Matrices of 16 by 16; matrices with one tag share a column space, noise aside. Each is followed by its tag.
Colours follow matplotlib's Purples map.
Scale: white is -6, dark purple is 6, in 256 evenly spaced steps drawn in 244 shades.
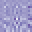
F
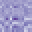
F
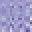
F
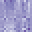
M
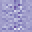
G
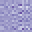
G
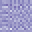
G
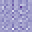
G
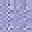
G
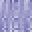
M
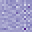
G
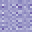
G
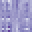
M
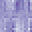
M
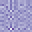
G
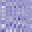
F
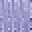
M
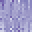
M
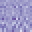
F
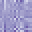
M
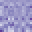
F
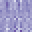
M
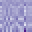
F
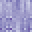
M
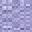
G
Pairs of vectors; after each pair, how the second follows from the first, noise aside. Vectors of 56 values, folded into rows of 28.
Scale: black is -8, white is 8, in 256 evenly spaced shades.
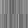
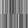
scaled up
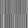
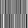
scaled up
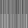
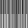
scaled up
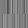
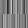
scaled up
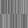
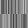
scaled up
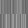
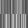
scaled up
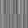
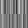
scaled up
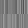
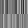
scaled up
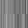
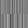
shuffled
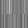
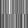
scaled up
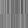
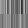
scaled up
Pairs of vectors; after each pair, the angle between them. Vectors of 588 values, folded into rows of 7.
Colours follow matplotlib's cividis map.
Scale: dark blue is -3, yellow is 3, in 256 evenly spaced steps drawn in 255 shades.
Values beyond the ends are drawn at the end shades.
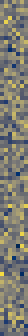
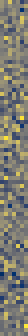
partly opposed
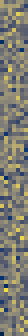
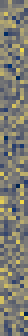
partly opposed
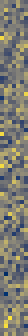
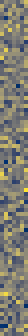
partly opposed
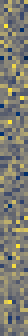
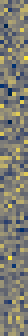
nearly opposite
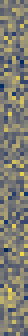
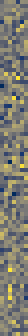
partly aligned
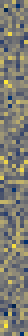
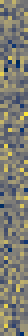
partly aligned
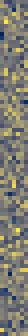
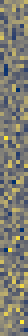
partly opposed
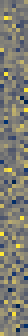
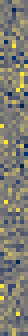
orthogonal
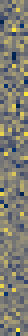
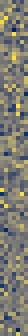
nearly opposite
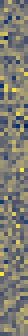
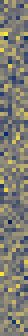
partly aligned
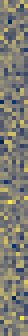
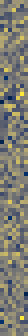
partly aligned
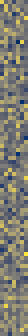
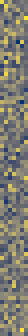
nearly parallel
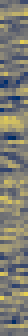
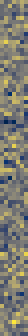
partly opposed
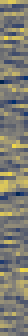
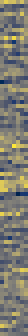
nearly parallel
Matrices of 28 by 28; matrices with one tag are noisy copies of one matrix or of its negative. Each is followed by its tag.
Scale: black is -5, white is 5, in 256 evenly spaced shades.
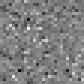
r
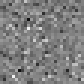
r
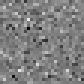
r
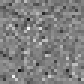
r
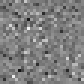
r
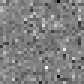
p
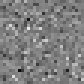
r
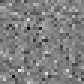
r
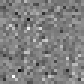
r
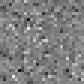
r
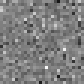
p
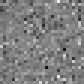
p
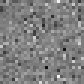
p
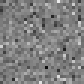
p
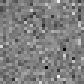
p
